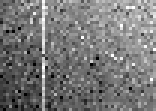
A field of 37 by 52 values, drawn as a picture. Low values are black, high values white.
The field climbs toward the top right. Column 15 stands out from the rest. Neither half mirrors the other. The ninth with the lowest average is the bottom left. The ninth with the highest average is the top right. Overall the values sit about 50% of the way up the scale.
